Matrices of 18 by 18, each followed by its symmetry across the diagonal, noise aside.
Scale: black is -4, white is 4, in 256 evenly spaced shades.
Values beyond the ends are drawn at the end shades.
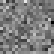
neither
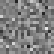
antisymmetric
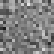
antisymmetric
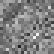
symmetric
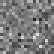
symmetric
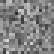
neither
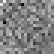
symmetric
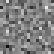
antisymmetric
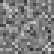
symmetric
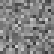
neither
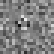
antisymmetric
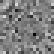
symmetric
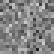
neither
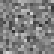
antisymmetric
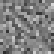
antisymmetric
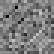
symmetric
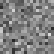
neither
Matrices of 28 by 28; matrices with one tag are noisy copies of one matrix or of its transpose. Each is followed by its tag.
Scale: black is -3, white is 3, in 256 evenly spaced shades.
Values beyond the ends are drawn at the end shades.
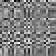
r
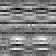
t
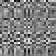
r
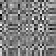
r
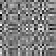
r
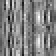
t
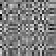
r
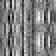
t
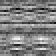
t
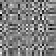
r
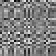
r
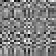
r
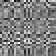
r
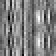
t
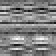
t
